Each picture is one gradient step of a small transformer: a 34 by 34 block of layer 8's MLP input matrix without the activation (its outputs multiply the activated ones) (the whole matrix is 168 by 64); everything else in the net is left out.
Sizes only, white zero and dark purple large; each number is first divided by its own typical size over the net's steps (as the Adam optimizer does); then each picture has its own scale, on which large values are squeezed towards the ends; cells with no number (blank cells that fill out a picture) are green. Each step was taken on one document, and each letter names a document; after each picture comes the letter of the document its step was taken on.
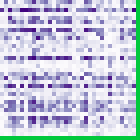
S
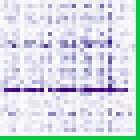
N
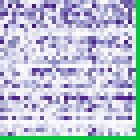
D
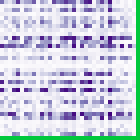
N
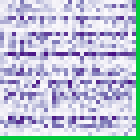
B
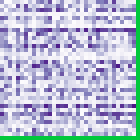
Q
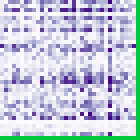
N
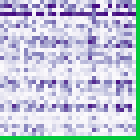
D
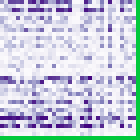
S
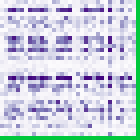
S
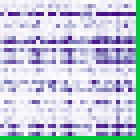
D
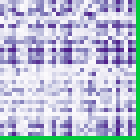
D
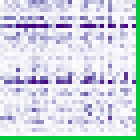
S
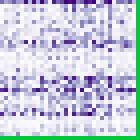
N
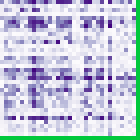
S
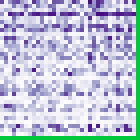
D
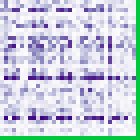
S
